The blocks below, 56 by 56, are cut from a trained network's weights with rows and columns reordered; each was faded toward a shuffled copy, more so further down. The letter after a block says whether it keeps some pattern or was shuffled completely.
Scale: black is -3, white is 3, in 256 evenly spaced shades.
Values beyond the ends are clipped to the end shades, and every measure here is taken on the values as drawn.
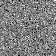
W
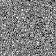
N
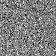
W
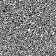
W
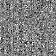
N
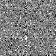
N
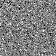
W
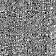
N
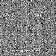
N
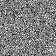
W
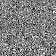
N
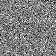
W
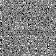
N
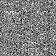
N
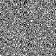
N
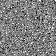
W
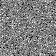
W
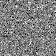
W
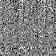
N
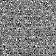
N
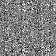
N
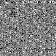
N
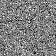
W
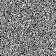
W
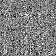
N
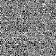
N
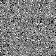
N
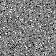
W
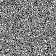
W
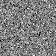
W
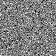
W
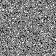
W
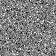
W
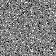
W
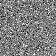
W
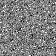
W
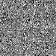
N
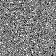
W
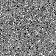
W
